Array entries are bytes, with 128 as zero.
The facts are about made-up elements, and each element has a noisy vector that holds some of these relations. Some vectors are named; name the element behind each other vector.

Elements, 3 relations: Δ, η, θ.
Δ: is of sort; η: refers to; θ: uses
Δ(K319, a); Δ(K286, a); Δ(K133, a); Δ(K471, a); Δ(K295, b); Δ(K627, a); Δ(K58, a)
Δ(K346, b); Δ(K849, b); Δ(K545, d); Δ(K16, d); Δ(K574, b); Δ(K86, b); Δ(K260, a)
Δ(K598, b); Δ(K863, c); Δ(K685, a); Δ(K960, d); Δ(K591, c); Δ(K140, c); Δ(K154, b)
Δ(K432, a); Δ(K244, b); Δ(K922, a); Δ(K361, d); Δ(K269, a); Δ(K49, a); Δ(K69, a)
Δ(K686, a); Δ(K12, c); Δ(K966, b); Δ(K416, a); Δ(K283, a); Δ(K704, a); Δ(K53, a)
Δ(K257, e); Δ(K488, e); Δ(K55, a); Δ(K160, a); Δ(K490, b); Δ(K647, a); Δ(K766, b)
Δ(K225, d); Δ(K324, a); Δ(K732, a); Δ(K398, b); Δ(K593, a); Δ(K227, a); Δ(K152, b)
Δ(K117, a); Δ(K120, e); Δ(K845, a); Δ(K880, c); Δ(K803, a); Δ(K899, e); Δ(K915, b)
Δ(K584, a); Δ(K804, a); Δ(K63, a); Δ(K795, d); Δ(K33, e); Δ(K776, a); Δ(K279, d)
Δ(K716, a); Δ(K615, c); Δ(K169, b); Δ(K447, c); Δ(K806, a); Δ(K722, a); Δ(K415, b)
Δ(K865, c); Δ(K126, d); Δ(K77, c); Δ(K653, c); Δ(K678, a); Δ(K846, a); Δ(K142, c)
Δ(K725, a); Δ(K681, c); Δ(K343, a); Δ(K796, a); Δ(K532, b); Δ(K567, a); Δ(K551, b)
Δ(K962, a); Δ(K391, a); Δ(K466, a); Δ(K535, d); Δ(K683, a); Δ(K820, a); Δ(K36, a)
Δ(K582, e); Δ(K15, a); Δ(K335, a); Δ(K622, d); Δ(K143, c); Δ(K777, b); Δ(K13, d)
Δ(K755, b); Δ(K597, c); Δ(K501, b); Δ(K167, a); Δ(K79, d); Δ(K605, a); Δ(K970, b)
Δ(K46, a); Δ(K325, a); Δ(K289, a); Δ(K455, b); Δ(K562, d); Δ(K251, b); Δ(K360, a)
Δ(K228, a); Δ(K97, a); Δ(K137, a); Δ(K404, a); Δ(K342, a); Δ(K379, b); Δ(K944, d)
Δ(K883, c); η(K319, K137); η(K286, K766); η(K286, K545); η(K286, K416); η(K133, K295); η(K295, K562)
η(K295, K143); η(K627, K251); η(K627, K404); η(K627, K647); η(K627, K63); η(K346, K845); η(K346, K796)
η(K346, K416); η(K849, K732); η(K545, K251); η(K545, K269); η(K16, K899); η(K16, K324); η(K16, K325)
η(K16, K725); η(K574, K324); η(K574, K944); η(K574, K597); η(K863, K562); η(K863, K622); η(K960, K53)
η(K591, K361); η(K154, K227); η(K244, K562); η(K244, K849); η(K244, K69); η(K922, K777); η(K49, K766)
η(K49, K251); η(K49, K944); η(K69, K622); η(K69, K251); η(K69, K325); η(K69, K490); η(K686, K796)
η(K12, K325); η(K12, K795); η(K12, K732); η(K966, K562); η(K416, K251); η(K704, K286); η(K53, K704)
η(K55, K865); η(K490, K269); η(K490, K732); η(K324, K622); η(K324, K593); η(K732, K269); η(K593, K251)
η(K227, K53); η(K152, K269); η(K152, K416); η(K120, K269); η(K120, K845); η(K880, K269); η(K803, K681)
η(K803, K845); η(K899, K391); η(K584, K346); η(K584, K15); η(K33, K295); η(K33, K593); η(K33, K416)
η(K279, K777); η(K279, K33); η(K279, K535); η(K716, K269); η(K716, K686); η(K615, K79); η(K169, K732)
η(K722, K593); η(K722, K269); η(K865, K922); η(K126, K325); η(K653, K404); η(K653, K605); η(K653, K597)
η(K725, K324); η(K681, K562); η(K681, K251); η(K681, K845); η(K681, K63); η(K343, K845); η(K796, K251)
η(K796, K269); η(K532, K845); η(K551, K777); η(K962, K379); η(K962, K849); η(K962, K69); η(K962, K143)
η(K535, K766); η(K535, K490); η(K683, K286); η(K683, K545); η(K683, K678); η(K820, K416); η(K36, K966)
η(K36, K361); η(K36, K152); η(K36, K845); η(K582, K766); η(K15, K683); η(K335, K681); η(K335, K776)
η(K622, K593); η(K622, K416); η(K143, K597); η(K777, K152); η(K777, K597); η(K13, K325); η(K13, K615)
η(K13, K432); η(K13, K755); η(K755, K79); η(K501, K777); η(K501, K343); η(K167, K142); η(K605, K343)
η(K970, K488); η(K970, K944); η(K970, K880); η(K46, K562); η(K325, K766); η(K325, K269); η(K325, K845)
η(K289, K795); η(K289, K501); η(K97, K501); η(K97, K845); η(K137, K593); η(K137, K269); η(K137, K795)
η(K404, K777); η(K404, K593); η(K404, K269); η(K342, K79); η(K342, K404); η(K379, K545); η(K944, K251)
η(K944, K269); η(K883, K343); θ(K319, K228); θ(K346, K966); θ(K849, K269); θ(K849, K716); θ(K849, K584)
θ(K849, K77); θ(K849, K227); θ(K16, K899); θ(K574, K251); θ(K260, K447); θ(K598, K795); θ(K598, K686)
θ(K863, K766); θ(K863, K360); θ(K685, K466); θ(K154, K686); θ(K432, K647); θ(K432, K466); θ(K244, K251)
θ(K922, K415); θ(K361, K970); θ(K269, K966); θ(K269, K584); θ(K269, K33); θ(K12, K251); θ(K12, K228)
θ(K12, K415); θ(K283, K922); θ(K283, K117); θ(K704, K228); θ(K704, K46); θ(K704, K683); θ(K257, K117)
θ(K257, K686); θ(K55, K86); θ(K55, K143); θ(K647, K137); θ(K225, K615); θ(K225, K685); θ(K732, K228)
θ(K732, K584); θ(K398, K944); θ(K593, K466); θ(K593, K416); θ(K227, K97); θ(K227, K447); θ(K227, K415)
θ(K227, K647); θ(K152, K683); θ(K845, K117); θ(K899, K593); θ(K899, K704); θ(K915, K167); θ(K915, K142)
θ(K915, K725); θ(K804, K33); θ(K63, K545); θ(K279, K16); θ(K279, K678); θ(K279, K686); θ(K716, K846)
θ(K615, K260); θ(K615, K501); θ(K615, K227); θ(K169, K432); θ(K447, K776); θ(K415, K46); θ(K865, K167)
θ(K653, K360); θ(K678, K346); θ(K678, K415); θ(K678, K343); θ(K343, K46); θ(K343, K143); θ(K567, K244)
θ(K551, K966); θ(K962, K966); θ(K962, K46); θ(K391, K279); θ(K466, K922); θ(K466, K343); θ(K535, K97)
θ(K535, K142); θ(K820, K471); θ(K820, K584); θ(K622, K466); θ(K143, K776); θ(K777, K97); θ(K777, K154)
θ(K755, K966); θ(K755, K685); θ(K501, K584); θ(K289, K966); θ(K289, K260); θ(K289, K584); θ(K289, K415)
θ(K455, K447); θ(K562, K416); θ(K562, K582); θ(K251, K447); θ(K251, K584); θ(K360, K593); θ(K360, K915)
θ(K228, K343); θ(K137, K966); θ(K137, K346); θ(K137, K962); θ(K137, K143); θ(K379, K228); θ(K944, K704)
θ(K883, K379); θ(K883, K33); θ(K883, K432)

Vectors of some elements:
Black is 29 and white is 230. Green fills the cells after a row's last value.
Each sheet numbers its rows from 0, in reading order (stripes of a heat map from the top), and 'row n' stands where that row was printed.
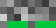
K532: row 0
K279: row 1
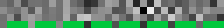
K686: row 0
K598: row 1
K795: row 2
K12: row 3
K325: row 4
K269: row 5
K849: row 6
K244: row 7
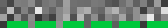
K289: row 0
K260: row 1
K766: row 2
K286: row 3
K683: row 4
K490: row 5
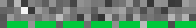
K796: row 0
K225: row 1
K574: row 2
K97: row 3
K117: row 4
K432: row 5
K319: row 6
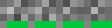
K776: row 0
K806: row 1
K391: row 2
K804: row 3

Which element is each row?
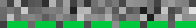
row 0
K722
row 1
K863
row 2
K966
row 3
K46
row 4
K647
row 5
K346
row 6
K545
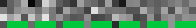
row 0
K379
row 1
K228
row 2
K615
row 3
K447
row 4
K922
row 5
K33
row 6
K361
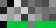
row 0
K732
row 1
K154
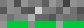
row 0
K562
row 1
K455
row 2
K360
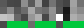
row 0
K777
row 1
K295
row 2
K343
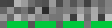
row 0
K678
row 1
K755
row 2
K591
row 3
K597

